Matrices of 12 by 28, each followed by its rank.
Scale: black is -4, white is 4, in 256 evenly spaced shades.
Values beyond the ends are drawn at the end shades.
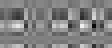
one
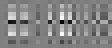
one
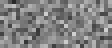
full rank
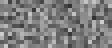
full rank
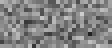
full rank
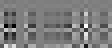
one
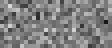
full rank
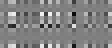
one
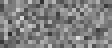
full rank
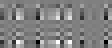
one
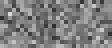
full rank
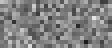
full rank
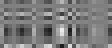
one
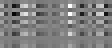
one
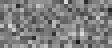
full rank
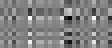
one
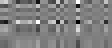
one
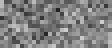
full rank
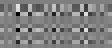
one
